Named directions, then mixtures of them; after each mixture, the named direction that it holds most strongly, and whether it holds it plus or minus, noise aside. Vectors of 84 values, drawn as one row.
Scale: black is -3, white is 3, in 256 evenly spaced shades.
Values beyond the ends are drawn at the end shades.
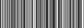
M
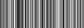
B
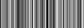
B, plus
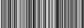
B, minus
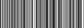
M, plus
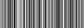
B, minus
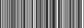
M, plus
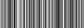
B, minus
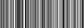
B, plus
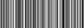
M, minus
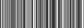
M, plus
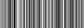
B, minus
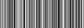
B, minus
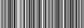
B, minus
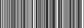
M, plus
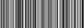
M, minus
